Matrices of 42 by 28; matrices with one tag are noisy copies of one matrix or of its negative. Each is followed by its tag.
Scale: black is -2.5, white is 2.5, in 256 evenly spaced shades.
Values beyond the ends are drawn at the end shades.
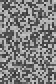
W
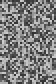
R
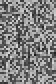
R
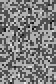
W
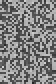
R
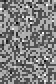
W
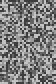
R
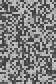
R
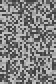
R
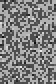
W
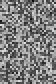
R
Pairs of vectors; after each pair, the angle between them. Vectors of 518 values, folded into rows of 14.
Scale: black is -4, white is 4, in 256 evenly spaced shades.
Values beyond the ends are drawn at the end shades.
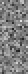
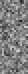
nearly opposite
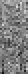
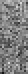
nearly parallel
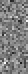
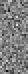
partly aligned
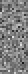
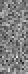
partly aligned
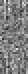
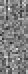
nearly parallel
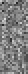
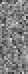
nearly opposite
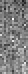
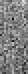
nearly opposite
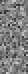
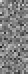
partly opposed
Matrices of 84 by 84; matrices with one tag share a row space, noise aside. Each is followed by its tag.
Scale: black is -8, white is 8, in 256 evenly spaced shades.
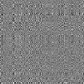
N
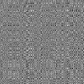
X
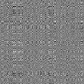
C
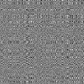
X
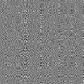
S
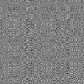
X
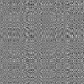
X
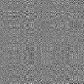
X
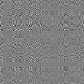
N
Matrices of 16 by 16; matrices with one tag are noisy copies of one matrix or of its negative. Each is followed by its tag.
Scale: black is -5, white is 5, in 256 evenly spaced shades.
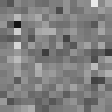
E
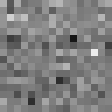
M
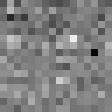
M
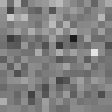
M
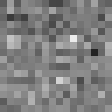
M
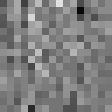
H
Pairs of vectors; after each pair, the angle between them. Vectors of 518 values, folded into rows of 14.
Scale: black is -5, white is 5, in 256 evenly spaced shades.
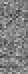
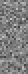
partly aligned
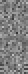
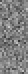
orthogonal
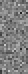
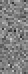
orthogonal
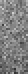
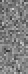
partly opposed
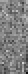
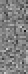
partly opposed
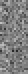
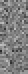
nearly parallel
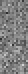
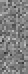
partly opposed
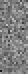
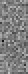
partly opposed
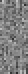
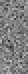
orthogonal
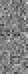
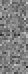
nearly parallel
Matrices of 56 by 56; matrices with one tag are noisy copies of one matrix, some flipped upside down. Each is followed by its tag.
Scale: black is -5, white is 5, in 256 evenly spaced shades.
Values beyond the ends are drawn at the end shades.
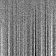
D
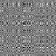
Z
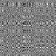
Z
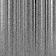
D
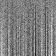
D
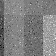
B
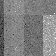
B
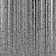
D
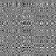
Z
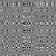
Z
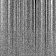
D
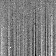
D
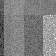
B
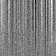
D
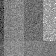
B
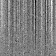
D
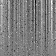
D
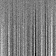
D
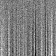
D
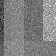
B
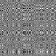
Z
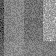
B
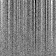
D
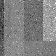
B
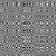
Z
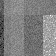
B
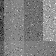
B
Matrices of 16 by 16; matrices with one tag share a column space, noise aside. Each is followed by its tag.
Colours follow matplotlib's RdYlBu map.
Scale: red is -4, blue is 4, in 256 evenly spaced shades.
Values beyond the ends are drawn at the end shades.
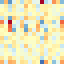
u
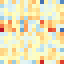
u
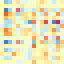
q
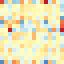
u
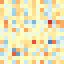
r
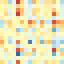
r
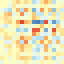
q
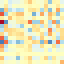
q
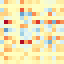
q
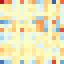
u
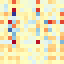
q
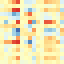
q
